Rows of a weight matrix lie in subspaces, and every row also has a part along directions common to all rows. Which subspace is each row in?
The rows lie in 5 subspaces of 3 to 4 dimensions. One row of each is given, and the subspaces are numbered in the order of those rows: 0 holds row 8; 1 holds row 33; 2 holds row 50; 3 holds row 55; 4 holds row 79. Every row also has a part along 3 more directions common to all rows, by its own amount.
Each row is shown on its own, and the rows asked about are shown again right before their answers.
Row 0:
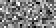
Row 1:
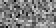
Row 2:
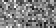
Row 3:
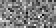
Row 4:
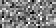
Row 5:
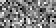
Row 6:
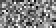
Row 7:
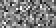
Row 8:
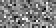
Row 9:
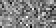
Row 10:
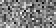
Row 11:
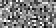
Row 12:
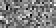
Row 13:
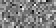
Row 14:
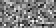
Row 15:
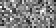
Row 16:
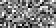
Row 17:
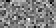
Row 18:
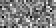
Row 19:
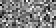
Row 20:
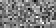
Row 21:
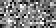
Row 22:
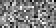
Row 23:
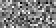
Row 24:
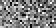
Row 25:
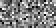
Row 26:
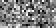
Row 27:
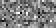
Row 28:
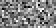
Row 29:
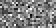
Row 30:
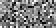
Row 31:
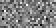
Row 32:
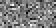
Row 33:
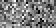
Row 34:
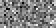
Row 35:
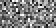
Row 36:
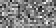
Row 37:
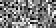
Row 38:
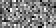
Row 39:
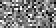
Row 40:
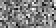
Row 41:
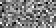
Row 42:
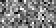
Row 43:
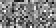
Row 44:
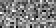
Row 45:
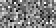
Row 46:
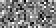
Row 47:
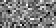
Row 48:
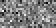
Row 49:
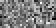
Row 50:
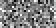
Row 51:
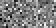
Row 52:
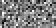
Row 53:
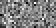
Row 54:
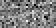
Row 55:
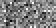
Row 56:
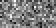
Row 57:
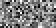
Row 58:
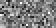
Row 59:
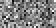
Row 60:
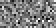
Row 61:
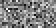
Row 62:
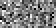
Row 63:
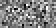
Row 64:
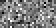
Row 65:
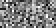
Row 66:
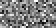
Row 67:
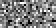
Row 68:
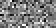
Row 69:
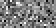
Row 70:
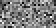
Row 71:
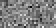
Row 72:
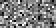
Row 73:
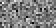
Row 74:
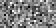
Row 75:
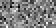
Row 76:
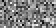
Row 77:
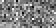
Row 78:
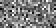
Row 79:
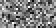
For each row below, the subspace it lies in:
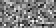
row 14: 2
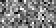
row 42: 0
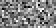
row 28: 4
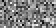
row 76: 0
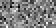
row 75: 4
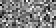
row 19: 4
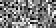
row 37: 2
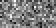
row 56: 1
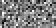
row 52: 4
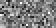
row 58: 3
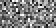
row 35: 3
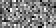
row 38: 1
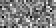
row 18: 0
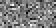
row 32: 2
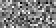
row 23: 0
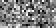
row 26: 1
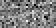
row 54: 4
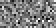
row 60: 0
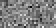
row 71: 2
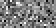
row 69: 2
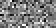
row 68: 3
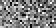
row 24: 3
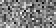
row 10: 1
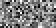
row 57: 1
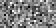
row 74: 2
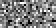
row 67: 3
